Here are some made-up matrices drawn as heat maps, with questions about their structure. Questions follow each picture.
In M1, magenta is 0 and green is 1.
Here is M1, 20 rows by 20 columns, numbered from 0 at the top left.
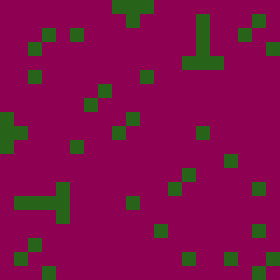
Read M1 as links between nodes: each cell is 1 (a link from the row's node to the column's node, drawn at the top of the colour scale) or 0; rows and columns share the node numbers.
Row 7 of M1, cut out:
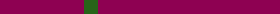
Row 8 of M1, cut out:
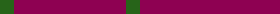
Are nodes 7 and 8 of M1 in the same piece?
no
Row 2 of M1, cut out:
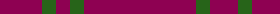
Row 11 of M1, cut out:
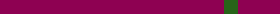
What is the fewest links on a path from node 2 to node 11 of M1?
5
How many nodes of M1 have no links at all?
0
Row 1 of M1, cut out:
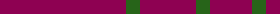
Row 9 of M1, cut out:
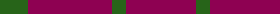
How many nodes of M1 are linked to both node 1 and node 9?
1
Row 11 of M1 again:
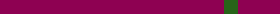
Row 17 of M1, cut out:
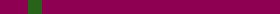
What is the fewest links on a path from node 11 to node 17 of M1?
6
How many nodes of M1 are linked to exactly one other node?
6
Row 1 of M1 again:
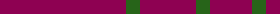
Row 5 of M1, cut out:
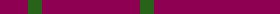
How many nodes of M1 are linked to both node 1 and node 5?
0
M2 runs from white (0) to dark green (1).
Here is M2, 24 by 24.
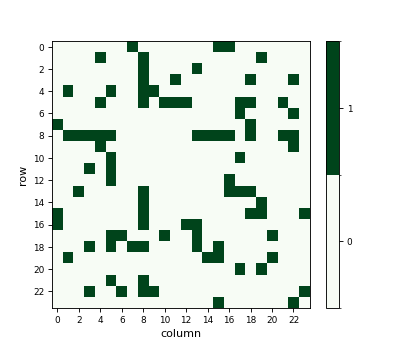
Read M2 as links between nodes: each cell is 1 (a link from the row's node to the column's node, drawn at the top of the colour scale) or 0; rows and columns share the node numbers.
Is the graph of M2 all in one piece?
yes
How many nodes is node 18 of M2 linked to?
6
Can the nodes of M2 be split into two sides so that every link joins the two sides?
no
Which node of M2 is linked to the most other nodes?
node 8
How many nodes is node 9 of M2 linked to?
2
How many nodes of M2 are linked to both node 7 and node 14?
0
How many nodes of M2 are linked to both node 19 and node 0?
1
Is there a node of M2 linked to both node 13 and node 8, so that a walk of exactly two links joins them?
yes
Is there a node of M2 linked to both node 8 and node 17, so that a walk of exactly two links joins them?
yes
